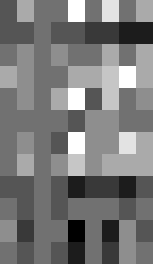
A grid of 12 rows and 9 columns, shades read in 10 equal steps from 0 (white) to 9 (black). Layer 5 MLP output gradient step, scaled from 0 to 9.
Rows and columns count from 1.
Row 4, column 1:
3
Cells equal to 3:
14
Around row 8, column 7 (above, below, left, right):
4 7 4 3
